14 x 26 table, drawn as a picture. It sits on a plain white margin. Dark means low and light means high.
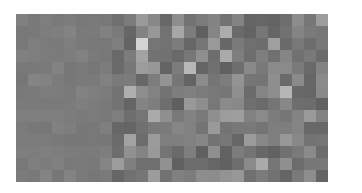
Histogram: skewed, a long tail of high values. Mirror symmetry: none. Stripes: none. Slope: none. Seam: vertical, 30% of the way across, the left part calmer. Calmest part: middle left. Roughest part: top middle.
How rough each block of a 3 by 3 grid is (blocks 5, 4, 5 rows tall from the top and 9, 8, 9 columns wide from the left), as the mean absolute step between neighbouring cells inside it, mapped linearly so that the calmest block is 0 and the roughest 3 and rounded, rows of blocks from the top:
0 3 2 / 0 2 2 / 0 2 2
